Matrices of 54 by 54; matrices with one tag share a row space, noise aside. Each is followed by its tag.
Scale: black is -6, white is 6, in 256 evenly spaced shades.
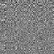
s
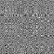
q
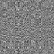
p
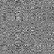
p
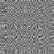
s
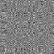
s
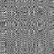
s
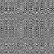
q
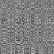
p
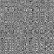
q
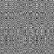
q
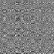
p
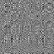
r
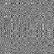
r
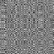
s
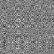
p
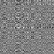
p
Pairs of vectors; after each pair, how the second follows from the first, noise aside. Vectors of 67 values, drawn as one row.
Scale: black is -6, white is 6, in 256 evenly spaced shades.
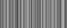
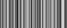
scaled up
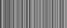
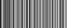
scaled up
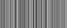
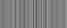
shrunk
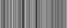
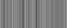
shrunk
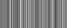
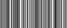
scaled up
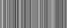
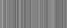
shrunk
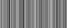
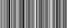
scaled up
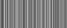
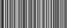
scaled up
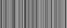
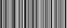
scaled up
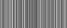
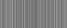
shrunk
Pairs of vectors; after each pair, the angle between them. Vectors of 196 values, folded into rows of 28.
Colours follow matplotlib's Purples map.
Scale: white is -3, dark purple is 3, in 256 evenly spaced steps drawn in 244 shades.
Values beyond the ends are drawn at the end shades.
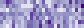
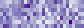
partly opposed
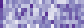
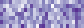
partly aligned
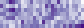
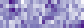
nearly parallel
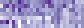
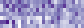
nearly parallel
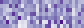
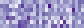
nearly opposite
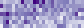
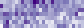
nearly parallel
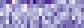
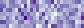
orthogonal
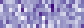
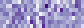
partly opposed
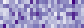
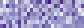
partly aligned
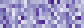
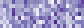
nearly opposite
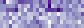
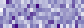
partly opposed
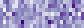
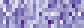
nearly parallel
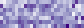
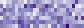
nearly parallel
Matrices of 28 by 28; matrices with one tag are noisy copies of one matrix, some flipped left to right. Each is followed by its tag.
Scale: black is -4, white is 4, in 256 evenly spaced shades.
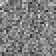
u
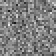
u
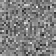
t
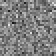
u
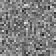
t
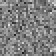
u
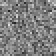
u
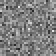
t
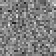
u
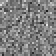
u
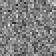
u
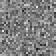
t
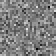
t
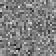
t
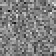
u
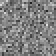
u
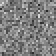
u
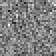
u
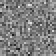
t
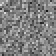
u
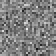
t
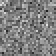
u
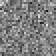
u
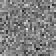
t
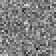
t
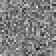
t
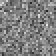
u
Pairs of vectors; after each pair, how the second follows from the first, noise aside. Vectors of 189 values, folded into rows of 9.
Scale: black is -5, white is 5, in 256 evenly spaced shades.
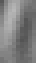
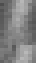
wrapped around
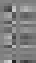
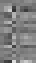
negated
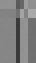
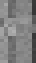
wrapped around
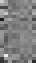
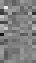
wrapped around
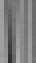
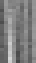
negated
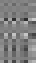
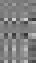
negated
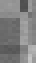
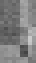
wrapped around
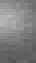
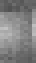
wrapped around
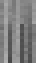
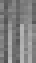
negated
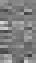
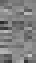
negated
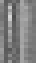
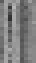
negated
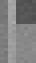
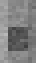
wrapped around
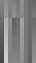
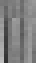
negated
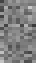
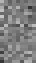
negated
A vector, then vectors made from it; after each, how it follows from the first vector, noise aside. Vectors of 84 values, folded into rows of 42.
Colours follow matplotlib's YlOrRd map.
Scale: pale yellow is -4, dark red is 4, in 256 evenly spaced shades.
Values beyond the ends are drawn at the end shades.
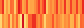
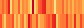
wrapped around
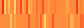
partly zeroed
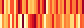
scaled up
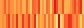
wrapped around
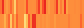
partly zeroed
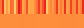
partly zeroed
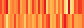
wrapped around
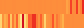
partly zeroed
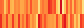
reversed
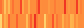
partly zeroed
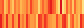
reversed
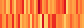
wrapped around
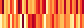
scaled up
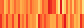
reversed
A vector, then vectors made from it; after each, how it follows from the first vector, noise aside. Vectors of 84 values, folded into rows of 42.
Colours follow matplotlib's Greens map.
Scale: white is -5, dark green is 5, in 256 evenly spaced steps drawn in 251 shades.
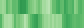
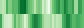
scaled up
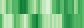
scaled up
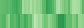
reversed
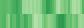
reversed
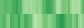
reversed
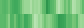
reversed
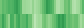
reversed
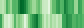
scaled up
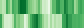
scaled up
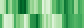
scaled up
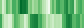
scaled up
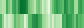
scaled up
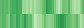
reversed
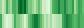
scaled up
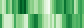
scaled up
